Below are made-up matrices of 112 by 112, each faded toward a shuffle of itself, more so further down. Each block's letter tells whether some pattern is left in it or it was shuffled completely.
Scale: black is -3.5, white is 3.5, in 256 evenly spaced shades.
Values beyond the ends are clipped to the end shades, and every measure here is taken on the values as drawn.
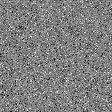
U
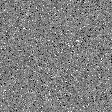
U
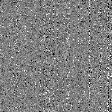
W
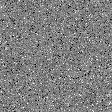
U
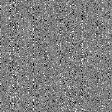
W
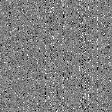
W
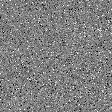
U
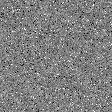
U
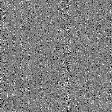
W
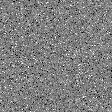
U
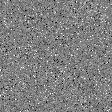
U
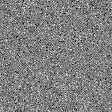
U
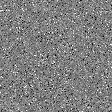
U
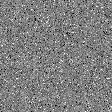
U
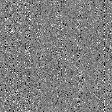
W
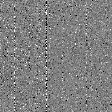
W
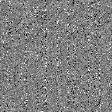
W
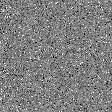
U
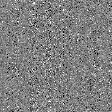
W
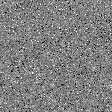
U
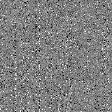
W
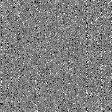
W
